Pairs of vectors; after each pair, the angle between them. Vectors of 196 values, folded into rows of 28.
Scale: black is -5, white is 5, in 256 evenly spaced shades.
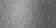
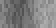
nearly opposite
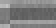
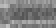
nearly parallel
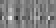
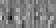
nearly opposite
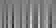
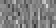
partly aligned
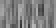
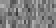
partly aligned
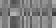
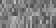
partly opposed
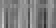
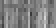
nearly opposite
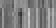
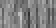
nearly opposite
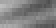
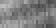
nearly parallel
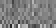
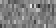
orthogonal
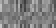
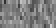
partly opposed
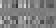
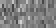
partly aligned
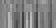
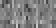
partly opposed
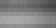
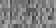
orthogonal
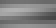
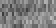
partly opposed
